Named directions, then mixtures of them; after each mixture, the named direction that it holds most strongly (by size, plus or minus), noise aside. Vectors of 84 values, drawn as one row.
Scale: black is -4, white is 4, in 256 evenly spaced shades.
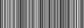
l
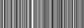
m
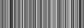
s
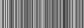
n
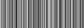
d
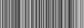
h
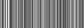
n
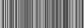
n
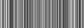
n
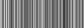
n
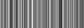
m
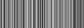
n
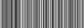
l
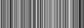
h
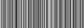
d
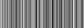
m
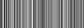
n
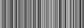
d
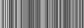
n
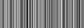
n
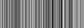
h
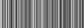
n
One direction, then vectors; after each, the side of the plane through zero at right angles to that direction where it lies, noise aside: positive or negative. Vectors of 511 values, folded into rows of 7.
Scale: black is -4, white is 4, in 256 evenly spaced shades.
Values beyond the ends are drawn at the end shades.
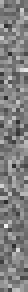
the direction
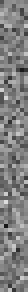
negative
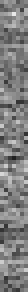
negative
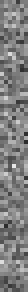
negative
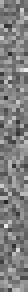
positive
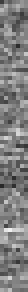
negative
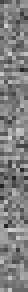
negative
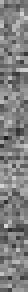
positive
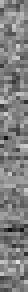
positive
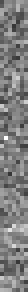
negative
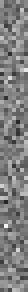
positive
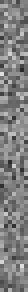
negative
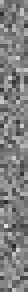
positive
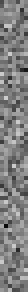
negative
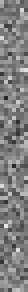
positive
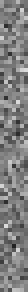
positive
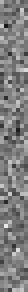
positive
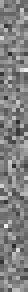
positive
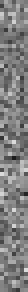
negative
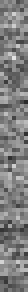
negative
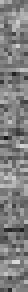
positive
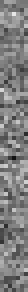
negative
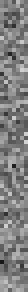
positive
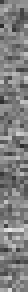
negative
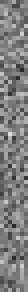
negative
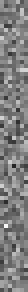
positive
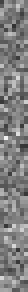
negative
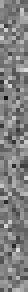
positive
